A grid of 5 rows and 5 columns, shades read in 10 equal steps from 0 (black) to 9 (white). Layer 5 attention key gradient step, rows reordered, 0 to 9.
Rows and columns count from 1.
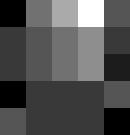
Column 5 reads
3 2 1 3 0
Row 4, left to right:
0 2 2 2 3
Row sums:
22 16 15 9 9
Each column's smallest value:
0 2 2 2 0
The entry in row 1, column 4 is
9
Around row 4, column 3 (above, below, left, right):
4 2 2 2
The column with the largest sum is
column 4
